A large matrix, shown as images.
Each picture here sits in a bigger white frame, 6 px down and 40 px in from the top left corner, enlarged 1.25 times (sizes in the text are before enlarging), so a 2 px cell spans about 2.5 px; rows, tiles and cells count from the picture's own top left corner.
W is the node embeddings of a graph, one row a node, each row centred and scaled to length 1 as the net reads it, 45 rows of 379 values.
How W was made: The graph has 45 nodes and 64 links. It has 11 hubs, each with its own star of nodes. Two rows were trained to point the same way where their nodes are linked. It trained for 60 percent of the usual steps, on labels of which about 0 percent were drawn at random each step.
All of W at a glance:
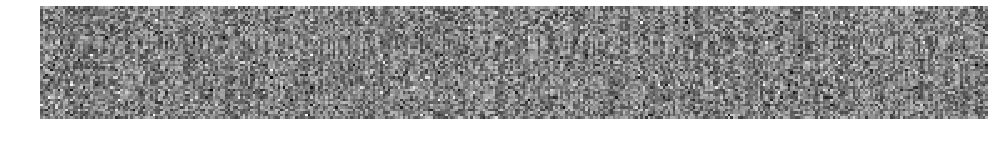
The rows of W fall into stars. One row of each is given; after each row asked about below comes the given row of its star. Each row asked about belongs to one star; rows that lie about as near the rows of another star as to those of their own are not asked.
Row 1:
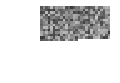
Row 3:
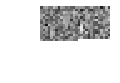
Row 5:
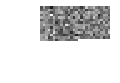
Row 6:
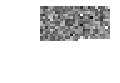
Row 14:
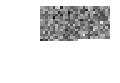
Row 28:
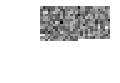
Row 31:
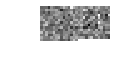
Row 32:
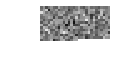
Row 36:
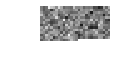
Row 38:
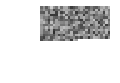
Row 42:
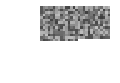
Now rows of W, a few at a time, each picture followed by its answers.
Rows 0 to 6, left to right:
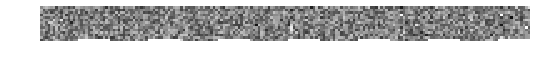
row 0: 14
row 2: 5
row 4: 14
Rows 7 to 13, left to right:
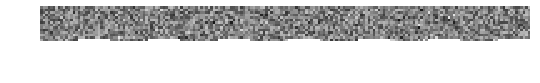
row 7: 28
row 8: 14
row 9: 6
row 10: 38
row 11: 3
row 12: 32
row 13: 32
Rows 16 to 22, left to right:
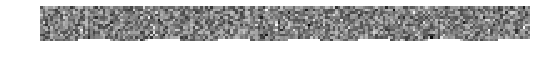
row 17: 6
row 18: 6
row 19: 42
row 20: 36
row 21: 14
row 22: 3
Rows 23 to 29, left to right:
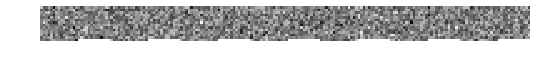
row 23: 42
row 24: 3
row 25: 31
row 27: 6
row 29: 28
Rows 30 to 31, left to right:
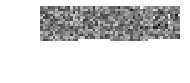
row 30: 31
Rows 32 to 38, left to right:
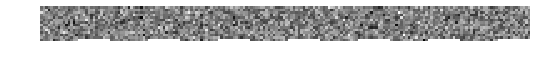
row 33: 36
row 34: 42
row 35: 36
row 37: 31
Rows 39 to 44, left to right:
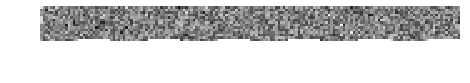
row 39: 32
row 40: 28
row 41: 38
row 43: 1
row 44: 5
